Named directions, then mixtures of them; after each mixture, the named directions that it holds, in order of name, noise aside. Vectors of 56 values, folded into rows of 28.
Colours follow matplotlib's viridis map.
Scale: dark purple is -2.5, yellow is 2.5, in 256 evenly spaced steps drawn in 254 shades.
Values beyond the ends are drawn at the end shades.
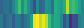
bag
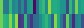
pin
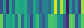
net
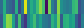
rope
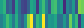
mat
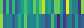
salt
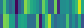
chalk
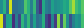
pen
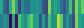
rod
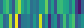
chalk, rod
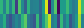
chalk, rope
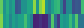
bag, salt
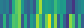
net, pen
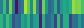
chalk, pen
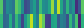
chalk, mat, salt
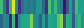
rod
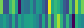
pin, rod
